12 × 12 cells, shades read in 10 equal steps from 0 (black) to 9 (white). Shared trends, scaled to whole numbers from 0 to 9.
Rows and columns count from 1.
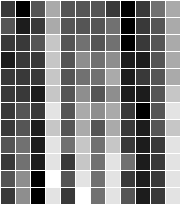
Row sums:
34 36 39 40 42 40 48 44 51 51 53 52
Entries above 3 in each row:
3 3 4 5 5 4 5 4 7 7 6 6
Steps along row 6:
same down up down up down up down same up up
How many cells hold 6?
12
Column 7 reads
3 3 3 4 4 3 5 3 4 4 4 4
